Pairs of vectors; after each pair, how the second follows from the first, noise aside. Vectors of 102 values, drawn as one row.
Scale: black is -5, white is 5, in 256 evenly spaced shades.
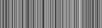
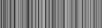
shuffled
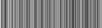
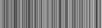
reversed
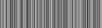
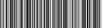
scaled up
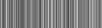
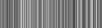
shuffled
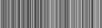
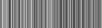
reversed
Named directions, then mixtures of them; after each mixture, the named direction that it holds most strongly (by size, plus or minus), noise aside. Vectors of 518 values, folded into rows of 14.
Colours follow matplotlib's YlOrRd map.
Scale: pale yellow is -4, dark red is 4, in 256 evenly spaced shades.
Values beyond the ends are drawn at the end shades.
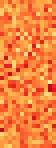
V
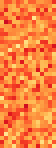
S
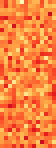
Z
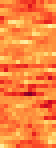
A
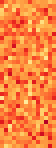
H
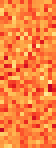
V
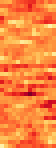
A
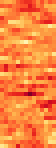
A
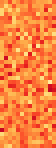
V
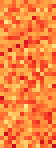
S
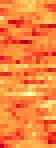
A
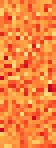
V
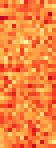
Z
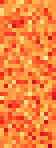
H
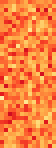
S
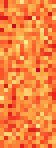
Z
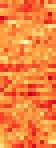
A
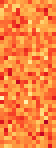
H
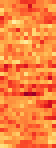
A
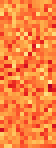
V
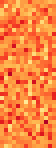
H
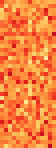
H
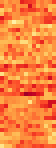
A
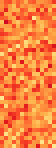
S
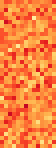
S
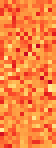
V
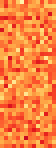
Z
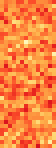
S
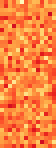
Z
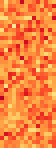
Z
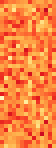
H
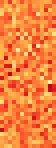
V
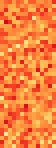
S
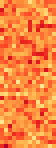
H
